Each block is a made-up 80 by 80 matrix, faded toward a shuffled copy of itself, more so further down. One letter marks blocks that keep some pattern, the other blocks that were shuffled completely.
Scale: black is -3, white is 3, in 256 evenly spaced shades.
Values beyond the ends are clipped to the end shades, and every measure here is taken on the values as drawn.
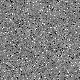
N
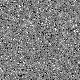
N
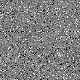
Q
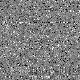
Q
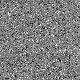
N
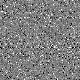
Q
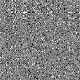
Q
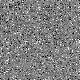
Q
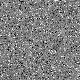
N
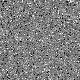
N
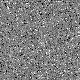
N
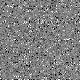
Q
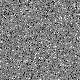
N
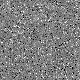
N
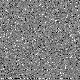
Q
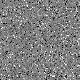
Q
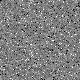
N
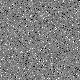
N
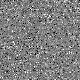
Q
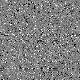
Q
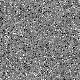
Q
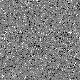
Q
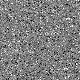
N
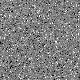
N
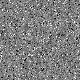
Q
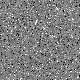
N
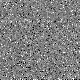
Q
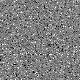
Q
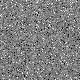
N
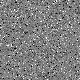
N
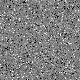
N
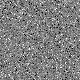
N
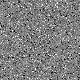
Q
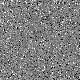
Q
